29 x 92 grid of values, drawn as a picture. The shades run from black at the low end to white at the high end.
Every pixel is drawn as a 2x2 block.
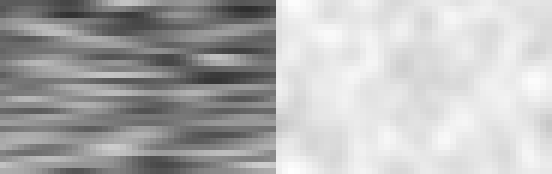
The table splits into one row of 2 panels. Panel 1,1: middling, streaked across, strong in contrast. Panel 1,2: very high, blotchy, faint in contrast.
